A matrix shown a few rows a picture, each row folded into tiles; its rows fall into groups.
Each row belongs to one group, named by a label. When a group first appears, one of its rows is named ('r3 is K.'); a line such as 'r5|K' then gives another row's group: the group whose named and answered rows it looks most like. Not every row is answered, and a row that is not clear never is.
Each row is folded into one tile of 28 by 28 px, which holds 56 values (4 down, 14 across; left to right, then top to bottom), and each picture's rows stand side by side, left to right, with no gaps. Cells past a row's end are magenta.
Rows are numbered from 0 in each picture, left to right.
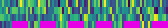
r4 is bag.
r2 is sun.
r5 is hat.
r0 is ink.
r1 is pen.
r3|bag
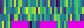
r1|ink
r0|bag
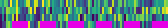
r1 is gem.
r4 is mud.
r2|sun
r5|ink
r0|pen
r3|bag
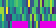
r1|mud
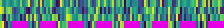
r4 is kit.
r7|mud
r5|hat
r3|hat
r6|kit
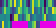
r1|bag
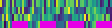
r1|bag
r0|mud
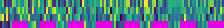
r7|gem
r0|ink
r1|bag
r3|kit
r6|pen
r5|hat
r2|sun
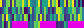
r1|pen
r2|gem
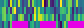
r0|sun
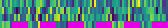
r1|kit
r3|sun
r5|hat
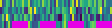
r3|pen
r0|mud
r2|pen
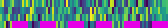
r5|ink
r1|gem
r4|sun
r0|kit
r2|sun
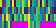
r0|mud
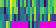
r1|ink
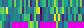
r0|gem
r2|gem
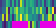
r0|ink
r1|sun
